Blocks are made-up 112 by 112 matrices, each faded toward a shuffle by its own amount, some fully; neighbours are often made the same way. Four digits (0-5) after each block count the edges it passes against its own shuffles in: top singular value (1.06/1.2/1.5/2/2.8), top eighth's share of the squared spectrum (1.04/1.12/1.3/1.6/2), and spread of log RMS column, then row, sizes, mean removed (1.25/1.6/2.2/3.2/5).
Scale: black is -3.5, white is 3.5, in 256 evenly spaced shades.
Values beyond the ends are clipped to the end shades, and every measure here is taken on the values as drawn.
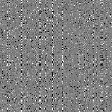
5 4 3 2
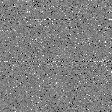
3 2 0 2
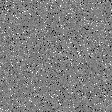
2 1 0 0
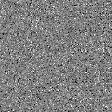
3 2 1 1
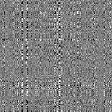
5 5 4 3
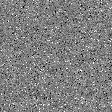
2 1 0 0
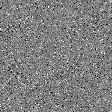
1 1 0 0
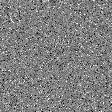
2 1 0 0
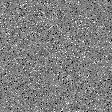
0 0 0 0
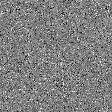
2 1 0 0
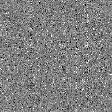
3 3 2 1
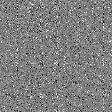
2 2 2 1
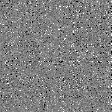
2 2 2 2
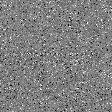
0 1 0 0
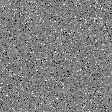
0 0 0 0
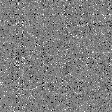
2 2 2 2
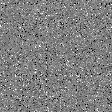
1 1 1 2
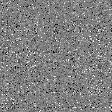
1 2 2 2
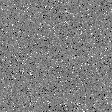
0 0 0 0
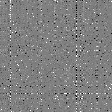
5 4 2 2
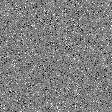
1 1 0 0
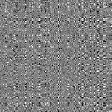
5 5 4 3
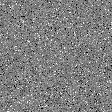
0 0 0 0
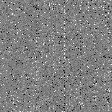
3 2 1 0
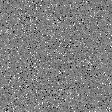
3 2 1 0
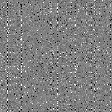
5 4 3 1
